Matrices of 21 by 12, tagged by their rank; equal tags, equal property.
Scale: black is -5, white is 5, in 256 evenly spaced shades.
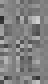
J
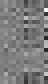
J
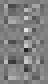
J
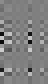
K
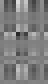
K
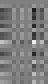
K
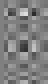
K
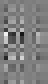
K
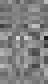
J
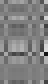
K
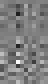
J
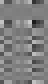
K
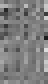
J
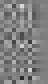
J
